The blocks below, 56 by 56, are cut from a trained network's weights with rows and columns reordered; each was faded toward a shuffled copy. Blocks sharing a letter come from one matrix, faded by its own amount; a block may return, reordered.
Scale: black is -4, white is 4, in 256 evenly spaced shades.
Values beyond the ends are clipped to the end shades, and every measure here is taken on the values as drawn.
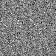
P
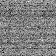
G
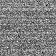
G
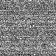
G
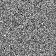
P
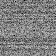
G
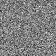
P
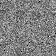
P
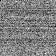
G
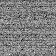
G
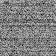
G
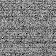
G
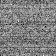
G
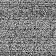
G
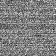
G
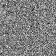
P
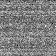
G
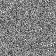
P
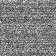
G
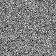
P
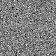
P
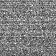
G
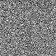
P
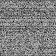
G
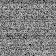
G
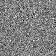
P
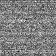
G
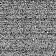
G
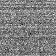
G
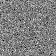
P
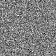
P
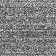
G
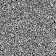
P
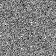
P
